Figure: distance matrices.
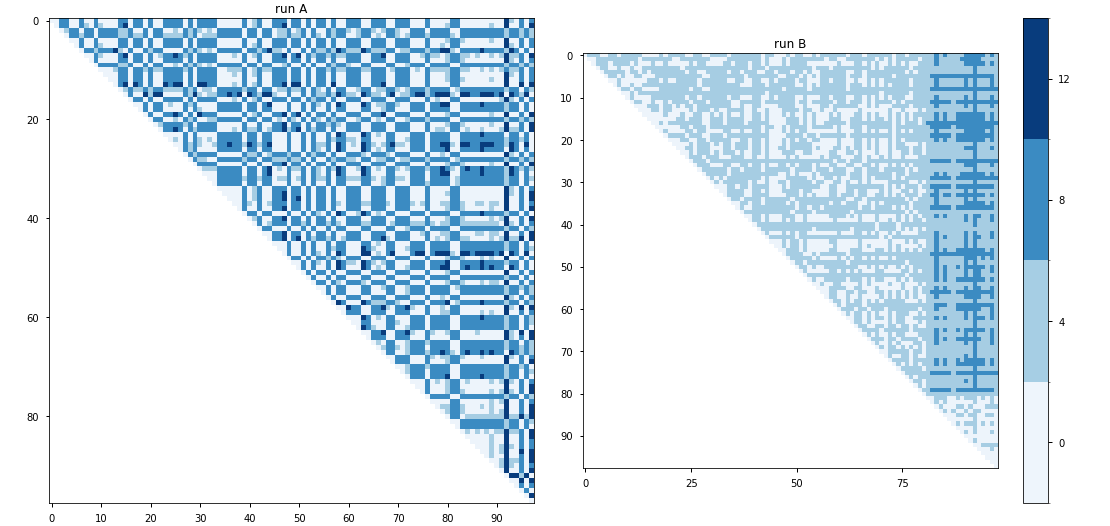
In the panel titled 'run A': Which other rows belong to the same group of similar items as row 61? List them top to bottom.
2, 3, 6, 9, 14, 15, 17, 18, 20, 23, 24, 25, 26, 28, 30, 31, 32, 33, 39, 42, 45, 46, 47, 49, 50, 52, 54, 55, 57, 60, 62, 65, 66, 67, 70, 71, 72, 76, 81, 82, 92, 95, 97
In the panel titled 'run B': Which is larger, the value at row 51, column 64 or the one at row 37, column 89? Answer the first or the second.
the second
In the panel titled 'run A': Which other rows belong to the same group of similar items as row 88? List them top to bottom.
0, 1, 4, 5, 7, 8, 10, 11, 12, 13, 16, 19, 21, 22, 27, 29, 34, 35, 36, 37, 38, 40, 41, 43, 44, 48, 51, 53, 56, 58, 59, 63, 64, 68, 69, 73, 74, 75, 77, 78, 79, 80, 83, 84, 85, 86, 87, 89, 90, 91, 93, 94, 96
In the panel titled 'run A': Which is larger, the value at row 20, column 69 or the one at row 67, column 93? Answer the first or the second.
the second
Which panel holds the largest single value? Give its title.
run A
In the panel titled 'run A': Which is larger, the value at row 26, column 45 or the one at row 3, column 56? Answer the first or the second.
the second
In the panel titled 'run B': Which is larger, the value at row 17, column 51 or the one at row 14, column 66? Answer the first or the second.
the first
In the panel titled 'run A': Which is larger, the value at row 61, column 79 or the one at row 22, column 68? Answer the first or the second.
the first
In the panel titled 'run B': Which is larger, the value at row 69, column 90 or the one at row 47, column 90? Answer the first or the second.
the second
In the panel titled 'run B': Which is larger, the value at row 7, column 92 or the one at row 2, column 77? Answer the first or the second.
the first
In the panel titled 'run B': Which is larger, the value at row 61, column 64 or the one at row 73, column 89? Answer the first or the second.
the second
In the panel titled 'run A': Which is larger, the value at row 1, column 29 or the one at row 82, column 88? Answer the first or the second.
the second
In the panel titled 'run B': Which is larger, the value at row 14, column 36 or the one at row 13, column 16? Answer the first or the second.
the second
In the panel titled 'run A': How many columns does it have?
98
